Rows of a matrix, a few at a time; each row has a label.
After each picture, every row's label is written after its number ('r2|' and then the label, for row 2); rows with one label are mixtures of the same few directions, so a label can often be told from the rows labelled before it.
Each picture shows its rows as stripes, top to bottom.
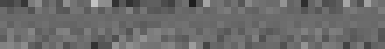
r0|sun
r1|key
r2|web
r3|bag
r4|key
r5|bag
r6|sun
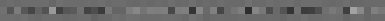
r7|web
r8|web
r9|sun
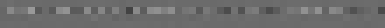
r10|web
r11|key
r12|sun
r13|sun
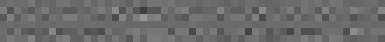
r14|key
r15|bag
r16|bag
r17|web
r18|web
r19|key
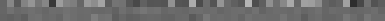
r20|web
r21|bag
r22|sun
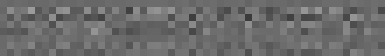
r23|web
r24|key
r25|web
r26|web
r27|sun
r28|web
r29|key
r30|web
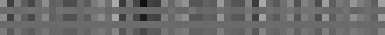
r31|bag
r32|web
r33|bag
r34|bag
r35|bag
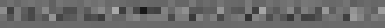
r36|web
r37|bag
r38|web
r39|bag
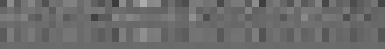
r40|bag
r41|web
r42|sun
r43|web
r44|bag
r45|bag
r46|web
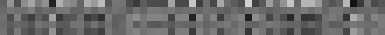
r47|web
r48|key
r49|web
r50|key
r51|web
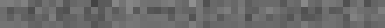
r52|sun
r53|key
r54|web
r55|sun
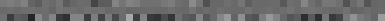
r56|sun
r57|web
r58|key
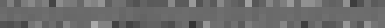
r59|web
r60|bag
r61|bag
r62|sun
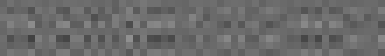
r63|bag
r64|key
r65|sun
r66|key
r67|bag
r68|key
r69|key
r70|key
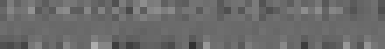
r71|bag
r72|key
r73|bag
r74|bag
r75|bag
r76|sun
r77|sun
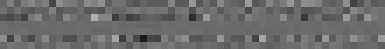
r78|web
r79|web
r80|sun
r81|bag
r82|sun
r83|bag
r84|key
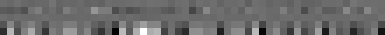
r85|web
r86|sun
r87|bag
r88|bag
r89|bag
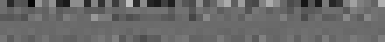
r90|key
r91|web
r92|sun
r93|sun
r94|key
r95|bag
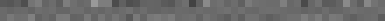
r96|sun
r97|key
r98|key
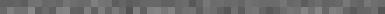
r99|sun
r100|key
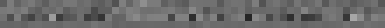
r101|bag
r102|sun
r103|web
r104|sun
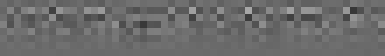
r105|web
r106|web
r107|web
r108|bag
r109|key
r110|bag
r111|key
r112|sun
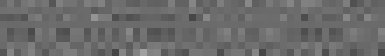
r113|web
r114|sun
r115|sun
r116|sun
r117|key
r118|key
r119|key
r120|bag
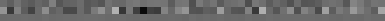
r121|web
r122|bag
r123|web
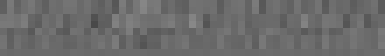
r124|bag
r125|bag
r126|sun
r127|sun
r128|key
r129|bag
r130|bag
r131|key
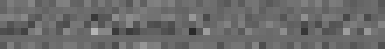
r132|key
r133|bag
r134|sun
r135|key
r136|sun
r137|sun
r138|bag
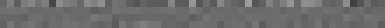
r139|web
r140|sun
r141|sun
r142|bag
